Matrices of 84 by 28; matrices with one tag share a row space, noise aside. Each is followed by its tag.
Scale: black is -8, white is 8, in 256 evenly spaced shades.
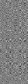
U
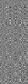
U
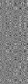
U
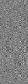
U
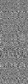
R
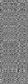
R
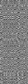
R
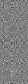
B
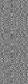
B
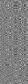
U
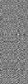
R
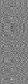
B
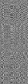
B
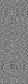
B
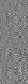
U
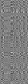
B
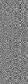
U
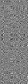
B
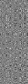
U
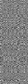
R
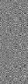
U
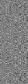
U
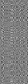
B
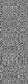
R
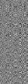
U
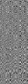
U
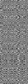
R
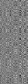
U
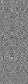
B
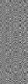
U
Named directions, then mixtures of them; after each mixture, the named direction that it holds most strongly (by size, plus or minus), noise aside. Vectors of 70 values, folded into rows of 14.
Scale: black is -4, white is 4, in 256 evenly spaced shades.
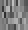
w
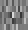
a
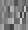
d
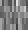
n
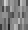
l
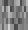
l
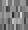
a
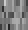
l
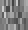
w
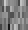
l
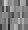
l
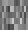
d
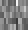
n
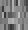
w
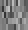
w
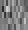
w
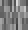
n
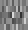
a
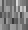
n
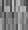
n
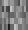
l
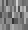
a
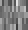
n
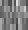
n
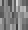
n
